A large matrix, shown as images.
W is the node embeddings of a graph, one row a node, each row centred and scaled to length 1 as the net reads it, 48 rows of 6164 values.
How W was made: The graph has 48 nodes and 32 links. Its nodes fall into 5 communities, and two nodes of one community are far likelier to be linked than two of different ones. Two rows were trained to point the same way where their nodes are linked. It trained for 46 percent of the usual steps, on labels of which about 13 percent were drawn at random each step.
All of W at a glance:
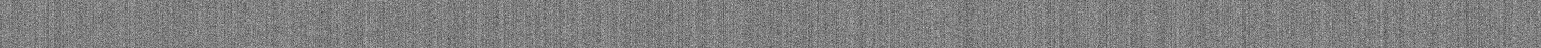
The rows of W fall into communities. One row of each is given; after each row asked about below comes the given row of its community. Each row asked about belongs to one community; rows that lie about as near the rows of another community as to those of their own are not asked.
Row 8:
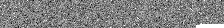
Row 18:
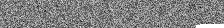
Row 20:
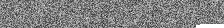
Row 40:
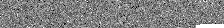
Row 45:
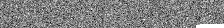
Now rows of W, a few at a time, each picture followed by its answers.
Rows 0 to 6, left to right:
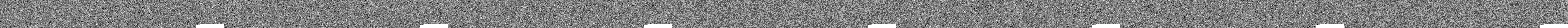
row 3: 8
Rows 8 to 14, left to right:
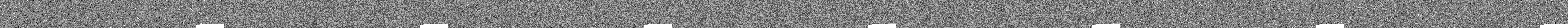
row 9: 45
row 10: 40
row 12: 8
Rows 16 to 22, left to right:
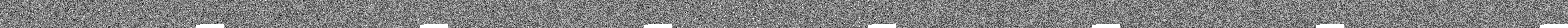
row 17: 18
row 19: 20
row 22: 18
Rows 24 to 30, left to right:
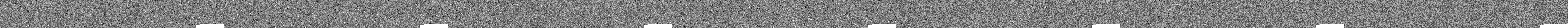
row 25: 18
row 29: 18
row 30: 45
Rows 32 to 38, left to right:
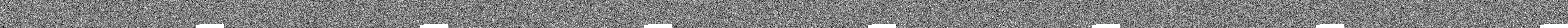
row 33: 45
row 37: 18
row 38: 8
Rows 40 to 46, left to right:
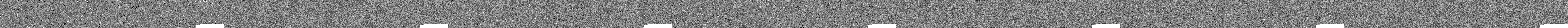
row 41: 20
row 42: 45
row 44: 8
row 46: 20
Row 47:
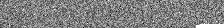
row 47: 40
